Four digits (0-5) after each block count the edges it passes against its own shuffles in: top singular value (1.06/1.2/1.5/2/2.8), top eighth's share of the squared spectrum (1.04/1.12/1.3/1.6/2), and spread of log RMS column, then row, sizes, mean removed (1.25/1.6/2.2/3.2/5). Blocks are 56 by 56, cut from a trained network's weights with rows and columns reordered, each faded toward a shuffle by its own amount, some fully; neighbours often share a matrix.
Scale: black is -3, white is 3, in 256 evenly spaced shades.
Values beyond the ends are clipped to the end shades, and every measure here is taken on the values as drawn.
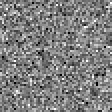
2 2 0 0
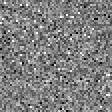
0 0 0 0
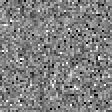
1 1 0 0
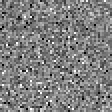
1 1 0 0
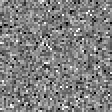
0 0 0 0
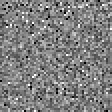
0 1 0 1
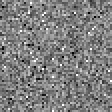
0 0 1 0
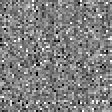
2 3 1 1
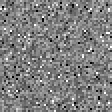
0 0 0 0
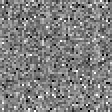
2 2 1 1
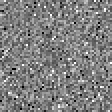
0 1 0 0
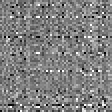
4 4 2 3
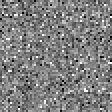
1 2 0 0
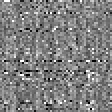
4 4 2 3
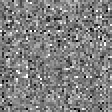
2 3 1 1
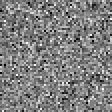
1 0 0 0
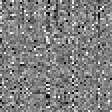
3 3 2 1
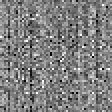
3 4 2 2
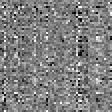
4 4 3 2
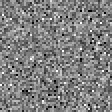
1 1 0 0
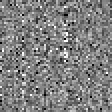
3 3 2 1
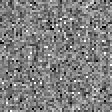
1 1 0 0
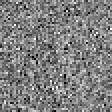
2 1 0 0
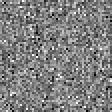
2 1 0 0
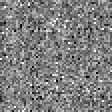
1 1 0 1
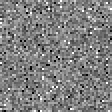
1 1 0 0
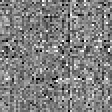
3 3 2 2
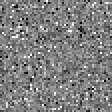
1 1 0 0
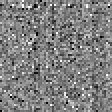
2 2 2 1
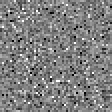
1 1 0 0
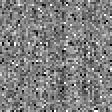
2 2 1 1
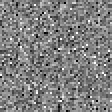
2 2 0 0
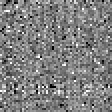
2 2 1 1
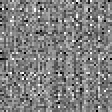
3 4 2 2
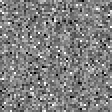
0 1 0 0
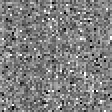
2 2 0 1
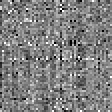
3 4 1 2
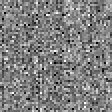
3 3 1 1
